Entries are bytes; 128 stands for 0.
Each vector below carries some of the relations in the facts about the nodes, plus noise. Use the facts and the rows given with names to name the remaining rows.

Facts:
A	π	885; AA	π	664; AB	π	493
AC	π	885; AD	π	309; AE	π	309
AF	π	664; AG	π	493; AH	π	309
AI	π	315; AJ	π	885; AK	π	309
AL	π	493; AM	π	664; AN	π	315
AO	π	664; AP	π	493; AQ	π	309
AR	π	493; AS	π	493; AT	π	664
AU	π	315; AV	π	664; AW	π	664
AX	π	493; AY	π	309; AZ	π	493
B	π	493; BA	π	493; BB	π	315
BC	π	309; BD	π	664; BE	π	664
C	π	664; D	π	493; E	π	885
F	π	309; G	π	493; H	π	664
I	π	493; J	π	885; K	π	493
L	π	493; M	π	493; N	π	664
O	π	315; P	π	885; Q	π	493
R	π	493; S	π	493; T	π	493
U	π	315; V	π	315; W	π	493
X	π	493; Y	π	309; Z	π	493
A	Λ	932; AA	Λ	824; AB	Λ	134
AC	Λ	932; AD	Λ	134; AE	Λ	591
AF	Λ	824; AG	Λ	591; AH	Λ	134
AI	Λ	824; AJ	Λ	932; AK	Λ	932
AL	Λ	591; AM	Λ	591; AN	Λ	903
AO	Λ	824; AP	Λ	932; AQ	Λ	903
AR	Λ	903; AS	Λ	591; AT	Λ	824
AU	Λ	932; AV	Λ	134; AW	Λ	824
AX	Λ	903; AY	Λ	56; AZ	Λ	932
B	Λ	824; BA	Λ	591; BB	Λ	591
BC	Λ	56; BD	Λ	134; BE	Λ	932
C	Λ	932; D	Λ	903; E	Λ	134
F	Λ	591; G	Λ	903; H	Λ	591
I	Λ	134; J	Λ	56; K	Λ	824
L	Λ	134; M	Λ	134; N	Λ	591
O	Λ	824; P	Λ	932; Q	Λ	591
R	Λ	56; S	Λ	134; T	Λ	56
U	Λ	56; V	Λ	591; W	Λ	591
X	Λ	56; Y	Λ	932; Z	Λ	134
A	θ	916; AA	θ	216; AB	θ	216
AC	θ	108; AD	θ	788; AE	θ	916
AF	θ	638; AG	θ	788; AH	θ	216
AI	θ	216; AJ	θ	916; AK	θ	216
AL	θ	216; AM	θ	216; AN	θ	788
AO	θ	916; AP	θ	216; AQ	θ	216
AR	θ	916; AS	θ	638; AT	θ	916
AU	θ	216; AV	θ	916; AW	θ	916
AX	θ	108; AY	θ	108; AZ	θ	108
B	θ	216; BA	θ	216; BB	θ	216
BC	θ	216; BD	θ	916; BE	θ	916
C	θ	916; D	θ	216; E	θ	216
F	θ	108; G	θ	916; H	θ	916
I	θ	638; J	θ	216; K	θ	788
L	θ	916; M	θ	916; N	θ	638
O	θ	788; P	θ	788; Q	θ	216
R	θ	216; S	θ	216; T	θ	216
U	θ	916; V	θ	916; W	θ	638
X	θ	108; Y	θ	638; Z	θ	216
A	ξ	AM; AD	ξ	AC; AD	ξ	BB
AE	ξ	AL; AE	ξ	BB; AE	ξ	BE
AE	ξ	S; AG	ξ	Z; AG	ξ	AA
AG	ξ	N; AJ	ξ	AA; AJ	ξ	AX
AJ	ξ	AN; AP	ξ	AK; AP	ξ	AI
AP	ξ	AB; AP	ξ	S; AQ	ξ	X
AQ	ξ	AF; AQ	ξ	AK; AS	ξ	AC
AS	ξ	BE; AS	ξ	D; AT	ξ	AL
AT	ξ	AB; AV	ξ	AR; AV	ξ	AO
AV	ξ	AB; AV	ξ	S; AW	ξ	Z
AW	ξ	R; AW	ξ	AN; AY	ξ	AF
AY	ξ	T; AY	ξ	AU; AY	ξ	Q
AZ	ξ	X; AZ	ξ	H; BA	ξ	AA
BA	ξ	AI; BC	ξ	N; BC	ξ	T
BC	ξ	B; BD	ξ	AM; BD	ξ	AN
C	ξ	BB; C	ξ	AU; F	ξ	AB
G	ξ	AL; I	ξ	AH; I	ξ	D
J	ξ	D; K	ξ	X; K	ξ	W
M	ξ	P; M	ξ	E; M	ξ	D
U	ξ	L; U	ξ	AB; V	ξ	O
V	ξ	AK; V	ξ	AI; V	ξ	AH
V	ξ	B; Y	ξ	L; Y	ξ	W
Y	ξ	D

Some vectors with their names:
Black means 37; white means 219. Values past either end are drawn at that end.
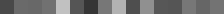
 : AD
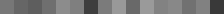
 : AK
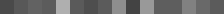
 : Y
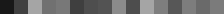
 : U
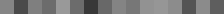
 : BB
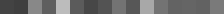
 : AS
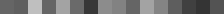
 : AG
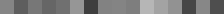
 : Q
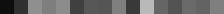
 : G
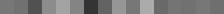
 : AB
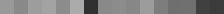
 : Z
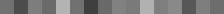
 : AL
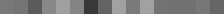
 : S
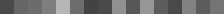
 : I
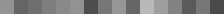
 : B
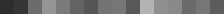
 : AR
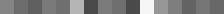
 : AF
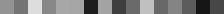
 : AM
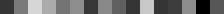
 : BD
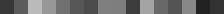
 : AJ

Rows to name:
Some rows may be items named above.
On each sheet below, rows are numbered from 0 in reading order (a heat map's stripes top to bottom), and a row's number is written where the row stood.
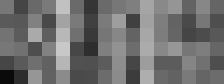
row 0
D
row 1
AQ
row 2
BA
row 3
AC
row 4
Y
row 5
AE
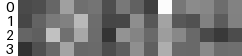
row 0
AO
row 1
I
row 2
AG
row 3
L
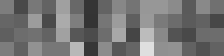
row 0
BB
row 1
BC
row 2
K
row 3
N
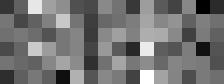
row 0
A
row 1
D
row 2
X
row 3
AW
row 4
AH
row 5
H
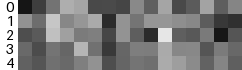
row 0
M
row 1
R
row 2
AW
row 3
AL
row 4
W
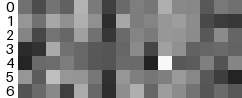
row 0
AL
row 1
AX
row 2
BB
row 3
V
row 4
C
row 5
AN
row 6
AY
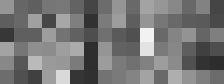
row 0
AU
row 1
BC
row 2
BE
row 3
AA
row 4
AN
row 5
P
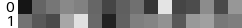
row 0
AV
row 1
E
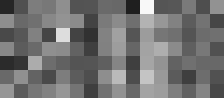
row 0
AT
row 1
B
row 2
F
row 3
O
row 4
V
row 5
AZ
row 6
AI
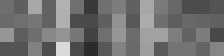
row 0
BA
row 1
AP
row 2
AI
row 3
J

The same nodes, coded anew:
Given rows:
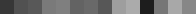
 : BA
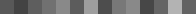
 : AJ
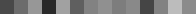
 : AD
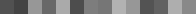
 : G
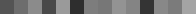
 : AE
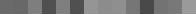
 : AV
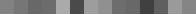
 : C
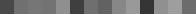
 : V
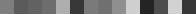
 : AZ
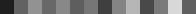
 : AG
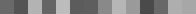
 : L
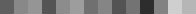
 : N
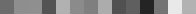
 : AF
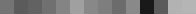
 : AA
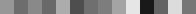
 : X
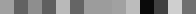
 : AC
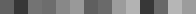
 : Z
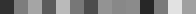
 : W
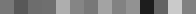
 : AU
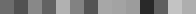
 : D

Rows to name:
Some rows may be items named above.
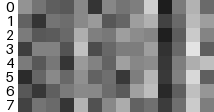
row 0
AY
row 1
Z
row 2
AU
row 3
K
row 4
AH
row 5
AG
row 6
R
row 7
Y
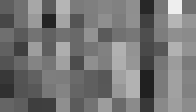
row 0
O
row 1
AD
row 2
BD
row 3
AR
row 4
U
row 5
BA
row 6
BA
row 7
AQ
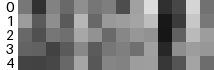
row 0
AX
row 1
AC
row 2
AI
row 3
BC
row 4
AP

